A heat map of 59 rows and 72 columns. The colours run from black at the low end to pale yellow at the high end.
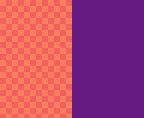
It is made of 1 by 2 panels. Panel 1,1: high, checkered, faint in contrast. Panel 1,2: low, flat.
